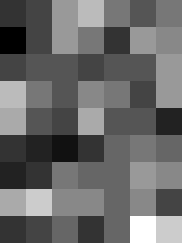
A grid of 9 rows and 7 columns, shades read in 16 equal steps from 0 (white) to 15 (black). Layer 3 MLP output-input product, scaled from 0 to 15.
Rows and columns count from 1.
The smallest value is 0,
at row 9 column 6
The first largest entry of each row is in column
1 1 1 6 7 3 1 7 1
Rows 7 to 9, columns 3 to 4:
8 9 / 7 7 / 9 12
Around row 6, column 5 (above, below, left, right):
10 9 12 8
